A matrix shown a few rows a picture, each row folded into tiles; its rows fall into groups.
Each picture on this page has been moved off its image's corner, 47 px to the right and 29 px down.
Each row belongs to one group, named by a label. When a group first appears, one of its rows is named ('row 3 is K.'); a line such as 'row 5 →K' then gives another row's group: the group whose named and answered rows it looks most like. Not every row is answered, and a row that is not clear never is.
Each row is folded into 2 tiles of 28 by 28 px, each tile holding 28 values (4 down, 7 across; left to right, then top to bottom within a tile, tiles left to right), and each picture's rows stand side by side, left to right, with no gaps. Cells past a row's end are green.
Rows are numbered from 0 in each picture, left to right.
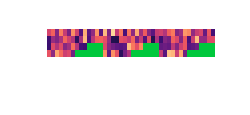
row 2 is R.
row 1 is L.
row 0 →R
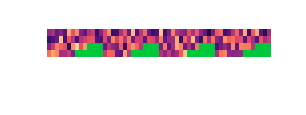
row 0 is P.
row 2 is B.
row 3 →P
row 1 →P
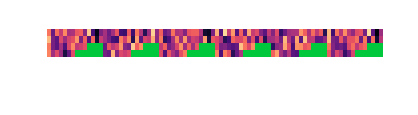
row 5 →L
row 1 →B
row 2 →B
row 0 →L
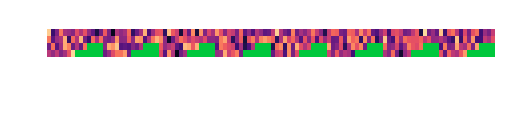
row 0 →B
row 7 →B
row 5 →L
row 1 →R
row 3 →R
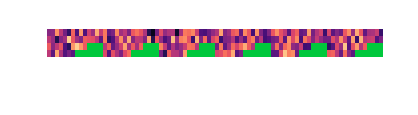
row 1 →B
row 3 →P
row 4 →R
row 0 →L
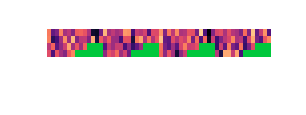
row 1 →R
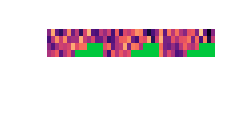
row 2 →L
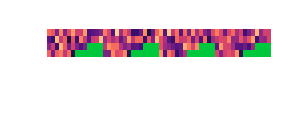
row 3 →R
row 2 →L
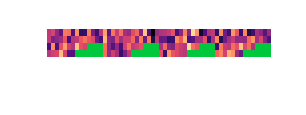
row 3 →P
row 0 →P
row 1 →L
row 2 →B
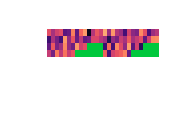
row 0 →B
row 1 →R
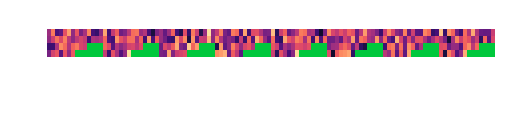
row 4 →L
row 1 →L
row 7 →L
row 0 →P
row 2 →B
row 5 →R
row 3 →P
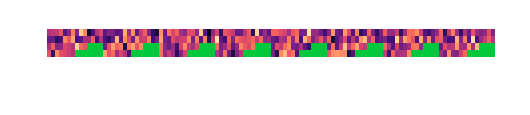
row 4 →R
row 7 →B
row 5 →P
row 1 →P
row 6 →L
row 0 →B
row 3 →L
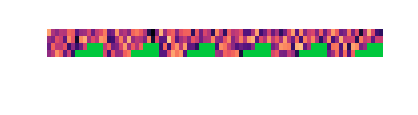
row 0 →R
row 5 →P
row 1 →B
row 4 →P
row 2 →R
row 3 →R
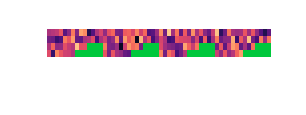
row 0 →B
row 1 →L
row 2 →L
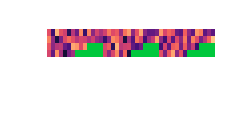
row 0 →L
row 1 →R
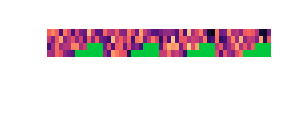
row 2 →P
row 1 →R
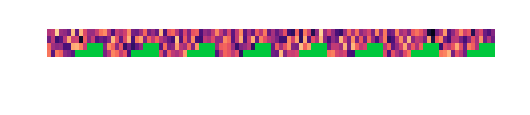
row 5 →P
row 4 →B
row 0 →L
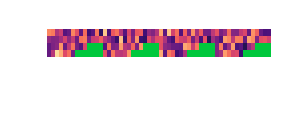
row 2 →L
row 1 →B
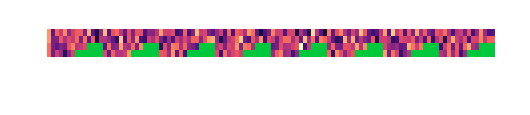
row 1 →B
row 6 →L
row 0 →L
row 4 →P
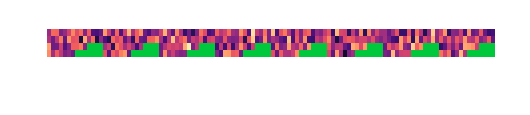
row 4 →B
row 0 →L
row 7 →P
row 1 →R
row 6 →B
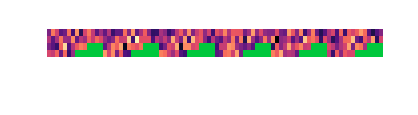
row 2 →P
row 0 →P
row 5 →B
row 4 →P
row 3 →R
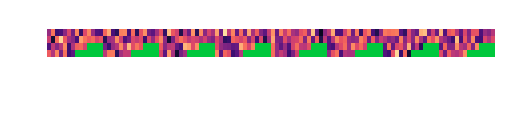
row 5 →P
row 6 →R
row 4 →L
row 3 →L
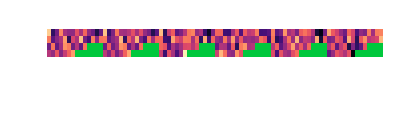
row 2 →L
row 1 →B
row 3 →P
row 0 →B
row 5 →R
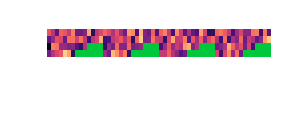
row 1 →R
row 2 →P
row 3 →R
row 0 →R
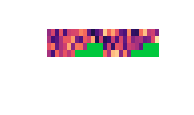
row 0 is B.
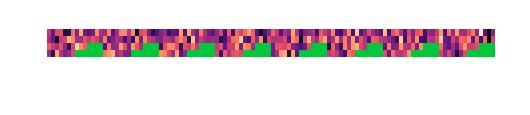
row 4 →R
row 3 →B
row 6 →B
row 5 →P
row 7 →L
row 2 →P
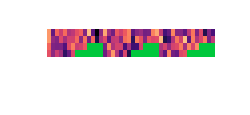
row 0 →L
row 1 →R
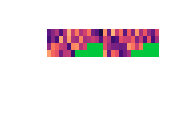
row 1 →L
